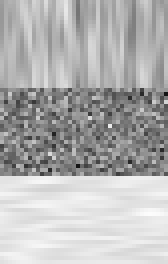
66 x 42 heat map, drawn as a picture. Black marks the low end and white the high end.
The table splits into 3 rows of 1 panel. Panel 1,1: high, streaked downward. Panel 2,1: middling, fine-grained, strong in contrast. Panel 3,1: very high, streaked across, faint in contrast.
